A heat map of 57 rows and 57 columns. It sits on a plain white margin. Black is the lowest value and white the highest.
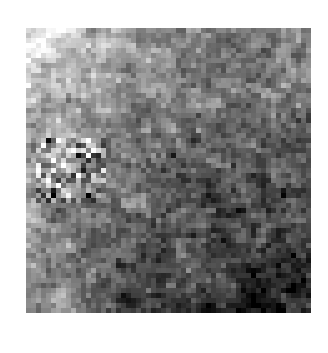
Ninth with the highest average: top left. Stripes: none. Slope: up to the top left. Odd patch: rougher, in the middle left. Roughest part: middle left. Ninth with the lowest average: bottom right.
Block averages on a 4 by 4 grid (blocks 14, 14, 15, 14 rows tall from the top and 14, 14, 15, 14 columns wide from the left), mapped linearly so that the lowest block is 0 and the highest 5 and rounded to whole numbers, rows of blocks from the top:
5433
4322
3211
3110
